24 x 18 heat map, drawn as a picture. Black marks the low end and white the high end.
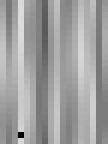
No overall slope runs across the table. One lone cell stands out, far lower than its neighbours. Overall the values sit about 60% of the way up the scale. Streaks run downward.
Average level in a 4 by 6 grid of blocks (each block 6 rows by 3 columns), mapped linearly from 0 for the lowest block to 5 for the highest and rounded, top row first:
2 4 0 2 4 2 / 4 4 0 3 5 2 / 3 5 1 3 4 2 / 1 4 1 2 3 2
